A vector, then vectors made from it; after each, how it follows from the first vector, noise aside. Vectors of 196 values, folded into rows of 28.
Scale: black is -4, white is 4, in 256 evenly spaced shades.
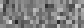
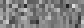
reversed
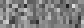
reversed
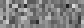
reversed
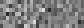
wrapped around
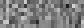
reversed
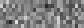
sign-scrambled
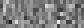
negated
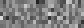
wrapped around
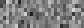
wrapped around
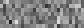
sign-scrambled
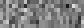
reversed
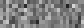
reversed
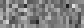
reversed
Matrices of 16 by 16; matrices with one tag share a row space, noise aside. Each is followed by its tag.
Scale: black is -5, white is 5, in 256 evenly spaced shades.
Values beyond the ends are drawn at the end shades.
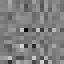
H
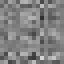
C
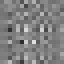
H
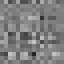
C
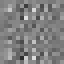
H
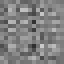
C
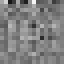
C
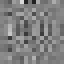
H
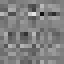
C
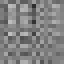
C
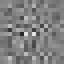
H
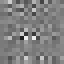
H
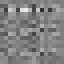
C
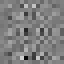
H
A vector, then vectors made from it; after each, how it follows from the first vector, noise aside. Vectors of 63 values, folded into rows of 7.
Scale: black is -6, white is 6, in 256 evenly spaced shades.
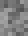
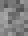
copied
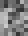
scaled up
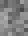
copied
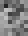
scaled up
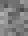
copied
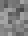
copied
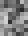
scaled up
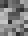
scaled up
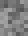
copied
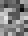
scaled up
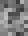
scaled up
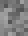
copied
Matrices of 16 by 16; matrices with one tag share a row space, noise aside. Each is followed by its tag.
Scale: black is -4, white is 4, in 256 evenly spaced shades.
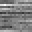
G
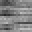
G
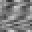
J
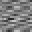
J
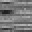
G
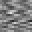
J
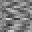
J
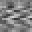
J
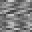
J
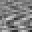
J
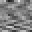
J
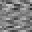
J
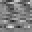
J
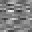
J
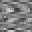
J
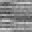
G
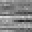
G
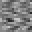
J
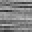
G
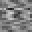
J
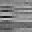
G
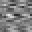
J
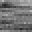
G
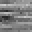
G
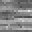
G
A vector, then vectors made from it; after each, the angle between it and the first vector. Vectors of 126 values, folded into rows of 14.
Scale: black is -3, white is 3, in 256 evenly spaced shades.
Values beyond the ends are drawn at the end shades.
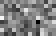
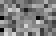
nearly opposite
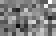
partly aligned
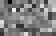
orthogonal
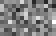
partly aligned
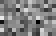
nearly parallel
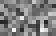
partly aligned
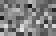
partly opposed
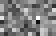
nearly parallel
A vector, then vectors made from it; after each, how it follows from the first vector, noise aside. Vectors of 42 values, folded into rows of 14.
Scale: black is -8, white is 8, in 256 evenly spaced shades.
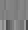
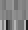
scaled up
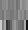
scaled up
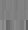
shrunk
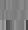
copied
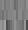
copied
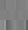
shrunk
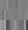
copied
